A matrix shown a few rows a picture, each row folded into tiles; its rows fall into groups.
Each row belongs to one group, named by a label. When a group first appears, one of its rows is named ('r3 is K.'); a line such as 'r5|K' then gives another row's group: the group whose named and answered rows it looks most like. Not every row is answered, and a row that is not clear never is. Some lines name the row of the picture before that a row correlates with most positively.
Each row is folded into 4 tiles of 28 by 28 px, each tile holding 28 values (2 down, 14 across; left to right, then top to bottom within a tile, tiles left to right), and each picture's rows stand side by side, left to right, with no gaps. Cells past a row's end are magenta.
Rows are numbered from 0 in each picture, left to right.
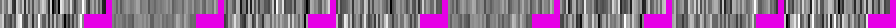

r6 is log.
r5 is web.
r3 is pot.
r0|log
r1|web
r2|web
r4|web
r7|pot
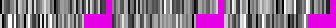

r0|pot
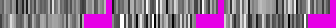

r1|pot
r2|log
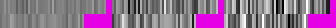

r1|web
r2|log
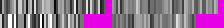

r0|pot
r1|web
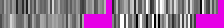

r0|web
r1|pot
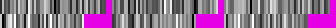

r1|web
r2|pot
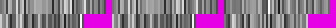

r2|pot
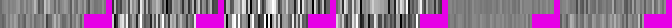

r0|pot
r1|pot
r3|log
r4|web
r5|web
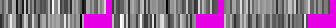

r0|web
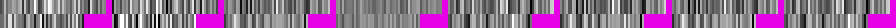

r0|pot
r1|pot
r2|web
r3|web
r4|web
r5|web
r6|web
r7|web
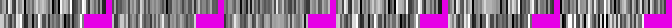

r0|log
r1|pot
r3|log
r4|log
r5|pot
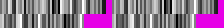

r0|log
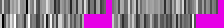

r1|log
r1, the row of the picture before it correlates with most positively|0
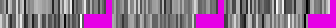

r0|log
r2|web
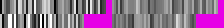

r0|pot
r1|web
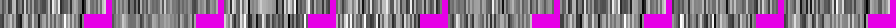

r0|web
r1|web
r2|log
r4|pot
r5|web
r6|pot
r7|web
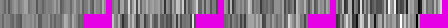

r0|web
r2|web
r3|web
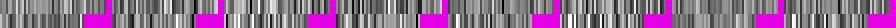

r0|log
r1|web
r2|pot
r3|web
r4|pot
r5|pot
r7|pot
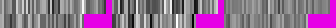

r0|log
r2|pot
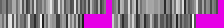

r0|pot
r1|log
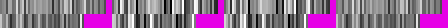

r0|log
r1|log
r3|log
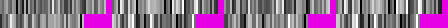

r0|web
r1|log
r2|web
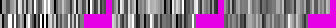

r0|pot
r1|log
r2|web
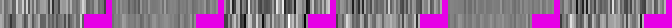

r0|log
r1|web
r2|web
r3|web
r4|web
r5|web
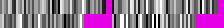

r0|log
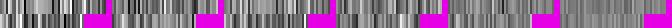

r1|web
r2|log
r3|web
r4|pot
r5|web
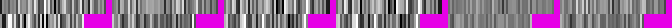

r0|pot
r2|log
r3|log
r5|log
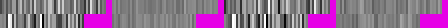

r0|pot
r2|pot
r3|web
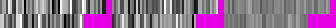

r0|log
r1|web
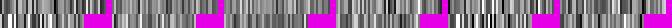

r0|pot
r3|log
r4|pot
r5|web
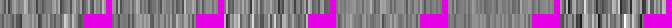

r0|web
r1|web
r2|pot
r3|pot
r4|web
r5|web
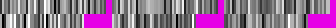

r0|pot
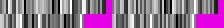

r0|log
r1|log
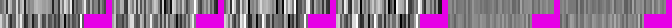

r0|log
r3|log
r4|web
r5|web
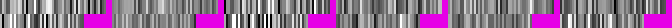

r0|pot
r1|pot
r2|pot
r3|web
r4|log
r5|pot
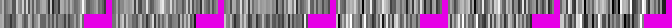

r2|log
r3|pot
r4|pot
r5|log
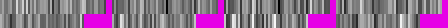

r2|pot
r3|web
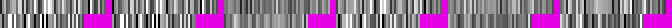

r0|pot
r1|pot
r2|web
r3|pot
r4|log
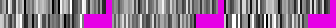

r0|log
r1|pot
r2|pot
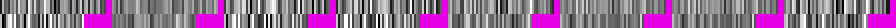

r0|pot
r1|web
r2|pot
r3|pot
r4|log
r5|log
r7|log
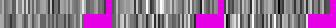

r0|log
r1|pot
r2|pot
